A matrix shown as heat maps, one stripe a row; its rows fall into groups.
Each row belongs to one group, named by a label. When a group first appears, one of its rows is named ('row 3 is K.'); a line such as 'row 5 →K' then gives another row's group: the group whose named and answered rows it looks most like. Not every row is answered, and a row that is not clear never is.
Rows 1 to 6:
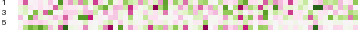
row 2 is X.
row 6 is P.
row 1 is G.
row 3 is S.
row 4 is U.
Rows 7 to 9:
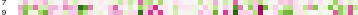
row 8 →U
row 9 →U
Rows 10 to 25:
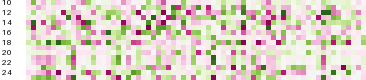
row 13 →G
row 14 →U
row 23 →U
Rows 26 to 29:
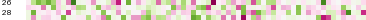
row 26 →P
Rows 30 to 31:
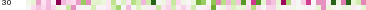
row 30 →G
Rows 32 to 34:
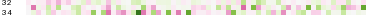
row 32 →G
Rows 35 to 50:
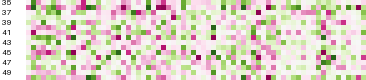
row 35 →U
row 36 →U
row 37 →S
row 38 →S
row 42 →P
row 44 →U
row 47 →X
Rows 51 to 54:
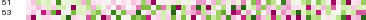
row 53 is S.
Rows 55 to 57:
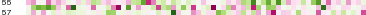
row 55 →G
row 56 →P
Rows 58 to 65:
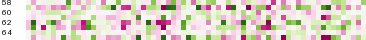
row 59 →X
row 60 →S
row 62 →U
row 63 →U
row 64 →U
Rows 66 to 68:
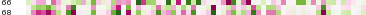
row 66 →X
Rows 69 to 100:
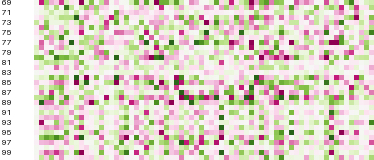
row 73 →S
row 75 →S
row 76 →S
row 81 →P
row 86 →U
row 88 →S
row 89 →U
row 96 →P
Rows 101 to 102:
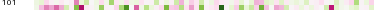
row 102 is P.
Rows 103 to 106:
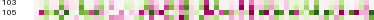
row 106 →S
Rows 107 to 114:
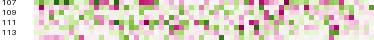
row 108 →G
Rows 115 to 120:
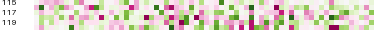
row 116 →U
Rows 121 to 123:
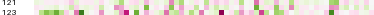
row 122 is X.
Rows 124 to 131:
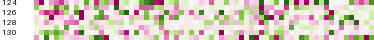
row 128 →G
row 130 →P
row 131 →U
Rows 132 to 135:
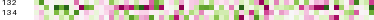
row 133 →S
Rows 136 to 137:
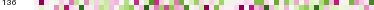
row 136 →G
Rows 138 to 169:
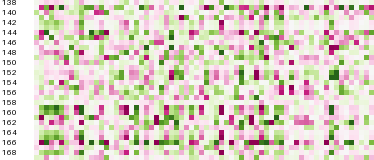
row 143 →P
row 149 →S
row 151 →X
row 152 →X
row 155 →G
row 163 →X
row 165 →P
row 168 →P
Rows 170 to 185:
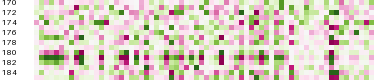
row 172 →X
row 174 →U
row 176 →G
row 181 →P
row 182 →P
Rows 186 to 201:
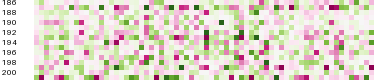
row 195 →S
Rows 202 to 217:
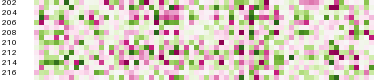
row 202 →S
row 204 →U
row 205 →U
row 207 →G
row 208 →U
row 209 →G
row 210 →P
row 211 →X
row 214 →P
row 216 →U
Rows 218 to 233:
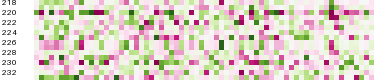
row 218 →P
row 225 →U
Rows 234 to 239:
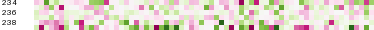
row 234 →U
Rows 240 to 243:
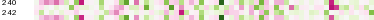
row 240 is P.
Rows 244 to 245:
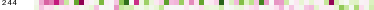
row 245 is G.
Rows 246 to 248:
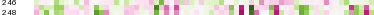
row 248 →U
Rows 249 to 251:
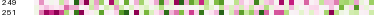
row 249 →G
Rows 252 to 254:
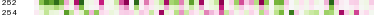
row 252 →P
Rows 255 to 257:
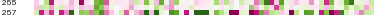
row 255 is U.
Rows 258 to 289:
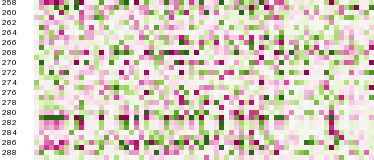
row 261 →U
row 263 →U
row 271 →U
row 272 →S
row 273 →P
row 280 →X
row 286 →X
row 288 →U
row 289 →S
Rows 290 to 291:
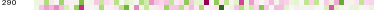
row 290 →S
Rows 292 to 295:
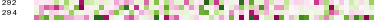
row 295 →U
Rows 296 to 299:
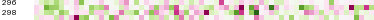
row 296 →P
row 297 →U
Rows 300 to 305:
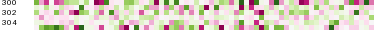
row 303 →G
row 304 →X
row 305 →P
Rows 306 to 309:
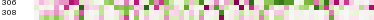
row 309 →P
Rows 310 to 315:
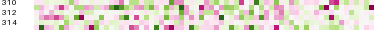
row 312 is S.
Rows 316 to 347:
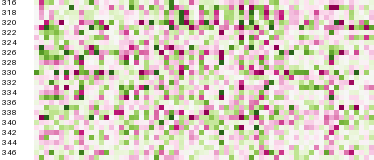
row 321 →U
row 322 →P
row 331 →G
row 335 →P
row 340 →G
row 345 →G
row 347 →U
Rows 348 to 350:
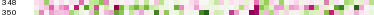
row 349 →G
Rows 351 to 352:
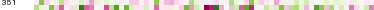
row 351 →U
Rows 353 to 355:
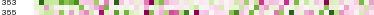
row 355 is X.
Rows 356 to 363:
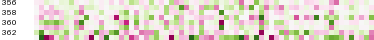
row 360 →P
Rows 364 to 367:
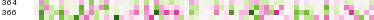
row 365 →U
